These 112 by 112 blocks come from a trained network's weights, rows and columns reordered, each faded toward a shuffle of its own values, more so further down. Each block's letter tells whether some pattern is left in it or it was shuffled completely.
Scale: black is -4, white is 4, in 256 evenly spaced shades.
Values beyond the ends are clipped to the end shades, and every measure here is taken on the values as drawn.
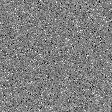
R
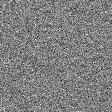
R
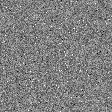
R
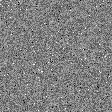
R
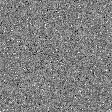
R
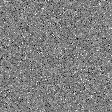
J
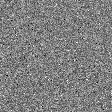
R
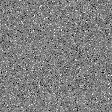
J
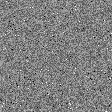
R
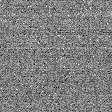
J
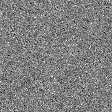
J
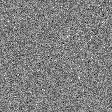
R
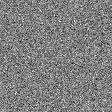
R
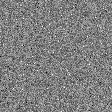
R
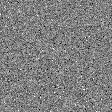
R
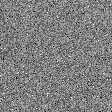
R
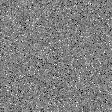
J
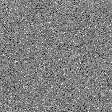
J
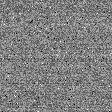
J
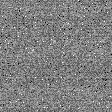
J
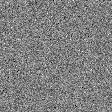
J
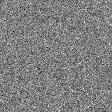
R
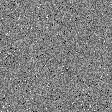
R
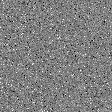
R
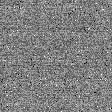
J
